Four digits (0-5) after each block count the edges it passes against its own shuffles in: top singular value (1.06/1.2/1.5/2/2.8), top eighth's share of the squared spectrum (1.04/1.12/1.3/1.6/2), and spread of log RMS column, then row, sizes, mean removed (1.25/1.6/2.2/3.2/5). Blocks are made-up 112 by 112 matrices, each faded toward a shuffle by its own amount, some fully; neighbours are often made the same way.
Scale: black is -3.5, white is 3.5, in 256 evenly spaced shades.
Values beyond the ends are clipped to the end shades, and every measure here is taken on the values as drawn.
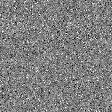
3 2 0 0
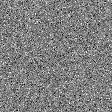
0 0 0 0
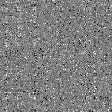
4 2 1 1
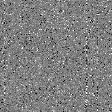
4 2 2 1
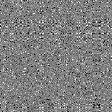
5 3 2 3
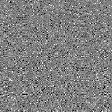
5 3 2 2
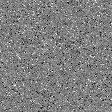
0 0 0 0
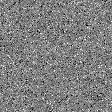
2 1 0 0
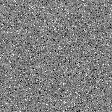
1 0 0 0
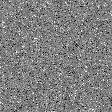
1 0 0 0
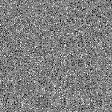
4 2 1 1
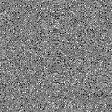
4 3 1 2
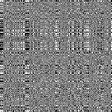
5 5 4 4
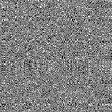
4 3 2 2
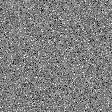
2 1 0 0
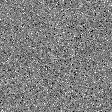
0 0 0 0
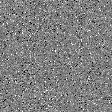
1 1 1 0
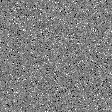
0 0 1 0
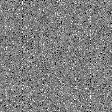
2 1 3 0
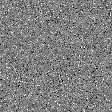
0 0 0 0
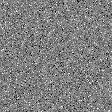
1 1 0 0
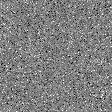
0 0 0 0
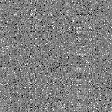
4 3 2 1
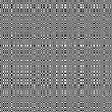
5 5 5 5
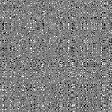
5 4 3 3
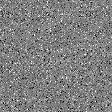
3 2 1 1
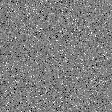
2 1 0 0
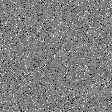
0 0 0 0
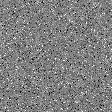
0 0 0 0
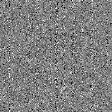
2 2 3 0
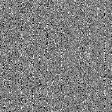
1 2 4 0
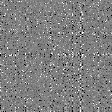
4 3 2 2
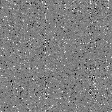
2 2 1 1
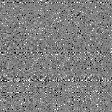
4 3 2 3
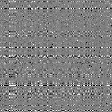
5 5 3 4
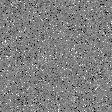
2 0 0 0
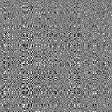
5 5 4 4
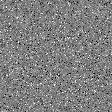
1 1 0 0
